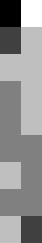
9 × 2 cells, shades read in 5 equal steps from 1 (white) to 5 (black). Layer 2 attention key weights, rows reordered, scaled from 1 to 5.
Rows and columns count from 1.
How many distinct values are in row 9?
2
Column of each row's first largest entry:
1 1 1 1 1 1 2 1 2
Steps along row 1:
down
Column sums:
27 22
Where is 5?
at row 1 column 1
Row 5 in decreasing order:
3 2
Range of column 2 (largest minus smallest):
3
